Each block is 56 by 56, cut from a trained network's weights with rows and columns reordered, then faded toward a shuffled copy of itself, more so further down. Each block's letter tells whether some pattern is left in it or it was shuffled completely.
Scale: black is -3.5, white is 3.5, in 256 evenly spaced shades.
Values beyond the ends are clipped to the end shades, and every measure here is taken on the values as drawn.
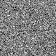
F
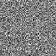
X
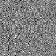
X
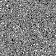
F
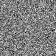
F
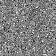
F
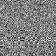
X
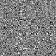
X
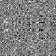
X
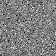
F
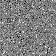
F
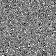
F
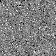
F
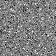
F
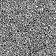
F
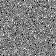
F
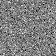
F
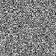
X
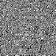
X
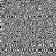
X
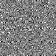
X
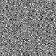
X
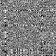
X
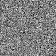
F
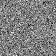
F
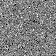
F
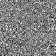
X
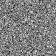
F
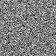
F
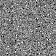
F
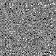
X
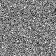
F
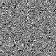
X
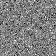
F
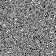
F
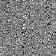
X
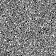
F
